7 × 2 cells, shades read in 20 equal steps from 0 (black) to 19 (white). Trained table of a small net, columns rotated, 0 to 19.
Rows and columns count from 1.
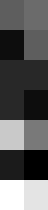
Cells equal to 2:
1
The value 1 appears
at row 2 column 1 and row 4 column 2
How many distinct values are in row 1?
2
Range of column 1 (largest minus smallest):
18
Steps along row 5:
down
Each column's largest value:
19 17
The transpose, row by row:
7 1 3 3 15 2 19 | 8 7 3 1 9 0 17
